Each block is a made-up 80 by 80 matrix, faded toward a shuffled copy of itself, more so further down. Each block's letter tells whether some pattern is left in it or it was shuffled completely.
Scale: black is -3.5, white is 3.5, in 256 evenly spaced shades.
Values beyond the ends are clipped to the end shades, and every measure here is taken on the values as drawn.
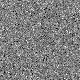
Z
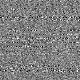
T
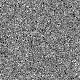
Z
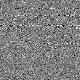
T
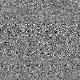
T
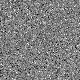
Z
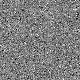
Z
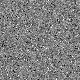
Z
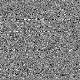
T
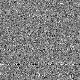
T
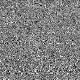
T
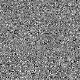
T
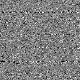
T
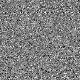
T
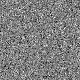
Z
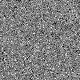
Z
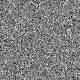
Z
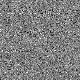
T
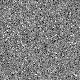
Z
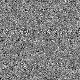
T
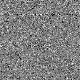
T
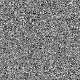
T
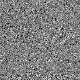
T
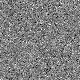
Z
